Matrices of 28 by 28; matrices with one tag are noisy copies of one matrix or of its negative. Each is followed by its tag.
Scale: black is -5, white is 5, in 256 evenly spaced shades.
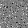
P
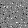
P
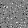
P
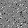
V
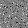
P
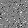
V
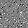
V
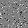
V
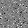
V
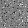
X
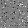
X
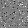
X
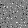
P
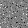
P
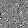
V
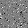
V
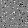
X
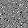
V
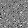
V
